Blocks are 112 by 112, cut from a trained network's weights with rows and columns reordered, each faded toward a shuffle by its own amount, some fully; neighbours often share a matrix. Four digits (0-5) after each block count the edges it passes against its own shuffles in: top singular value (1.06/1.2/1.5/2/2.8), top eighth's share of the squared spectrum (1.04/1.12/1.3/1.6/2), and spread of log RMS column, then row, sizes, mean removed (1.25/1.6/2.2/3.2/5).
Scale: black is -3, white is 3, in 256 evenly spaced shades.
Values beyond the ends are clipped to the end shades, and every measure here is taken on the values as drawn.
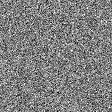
2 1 0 0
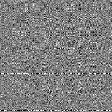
4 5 3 3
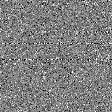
3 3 1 2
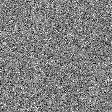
0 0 0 0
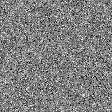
2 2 1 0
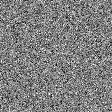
1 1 0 0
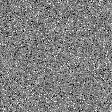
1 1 0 0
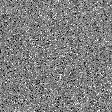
0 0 0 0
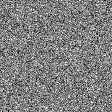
2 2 0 0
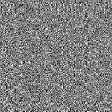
4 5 3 3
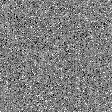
1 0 0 1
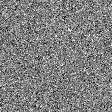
1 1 0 0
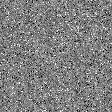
0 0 0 0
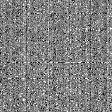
3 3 0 3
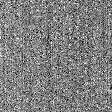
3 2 0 1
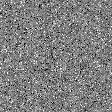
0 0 0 0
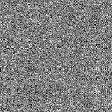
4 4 2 3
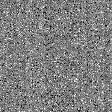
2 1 0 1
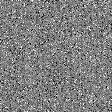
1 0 0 0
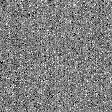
2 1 0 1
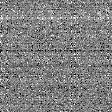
3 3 3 1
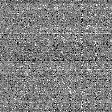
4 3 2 1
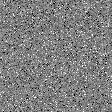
0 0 0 0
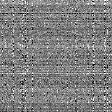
4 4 4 1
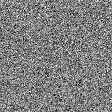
2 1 0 0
